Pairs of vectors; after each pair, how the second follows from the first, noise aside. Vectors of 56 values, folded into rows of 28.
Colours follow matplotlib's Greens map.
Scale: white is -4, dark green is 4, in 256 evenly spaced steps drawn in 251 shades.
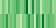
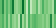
shuffled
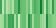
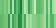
shuffled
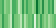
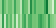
shuffled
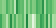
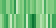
negated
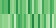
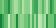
shuffled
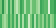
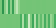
partly zeroed
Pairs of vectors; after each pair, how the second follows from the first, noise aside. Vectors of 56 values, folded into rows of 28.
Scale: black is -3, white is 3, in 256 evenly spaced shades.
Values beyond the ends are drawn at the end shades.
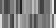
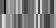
wrapped around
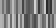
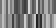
wrapped around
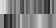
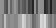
wrapped around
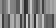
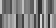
wrapped around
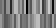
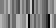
shuffled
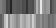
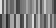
shuffled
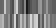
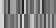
shuffled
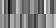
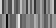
shuffled
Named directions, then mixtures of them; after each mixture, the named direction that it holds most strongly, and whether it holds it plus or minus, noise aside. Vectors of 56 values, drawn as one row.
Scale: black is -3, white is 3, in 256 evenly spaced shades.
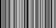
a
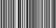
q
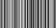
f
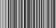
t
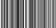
a, minus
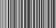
t, plus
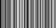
a, plus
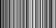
a, plus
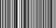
q, minus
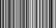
f, minus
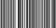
q, plus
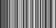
t, minus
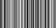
f, plus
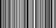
a, plus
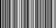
a, plus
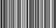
q, plus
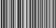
q, plus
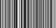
q, minus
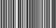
q, plus
